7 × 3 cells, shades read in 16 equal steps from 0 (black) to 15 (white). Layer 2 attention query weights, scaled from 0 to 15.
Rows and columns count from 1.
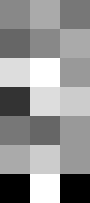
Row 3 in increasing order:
9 13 15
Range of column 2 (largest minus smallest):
9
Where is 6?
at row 2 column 1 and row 5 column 2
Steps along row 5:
down up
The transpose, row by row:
8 6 13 3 7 10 0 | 10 8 15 13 6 12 15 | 7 10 9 12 9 9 0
